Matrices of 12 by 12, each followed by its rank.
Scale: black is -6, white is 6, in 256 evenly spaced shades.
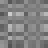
one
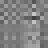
two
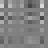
one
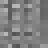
two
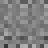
two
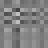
one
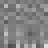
two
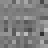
two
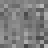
two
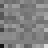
two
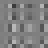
one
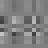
one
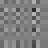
one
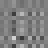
one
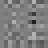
two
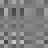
one
